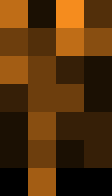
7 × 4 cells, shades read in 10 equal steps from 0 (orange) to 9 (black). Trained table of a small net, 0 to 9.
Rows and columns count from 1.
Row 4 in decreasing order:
8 7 5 5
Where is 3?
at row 3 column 1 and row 7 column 2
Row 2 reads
5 6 2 4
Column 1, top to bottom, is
2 5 3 7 8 8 9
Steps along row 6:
down up down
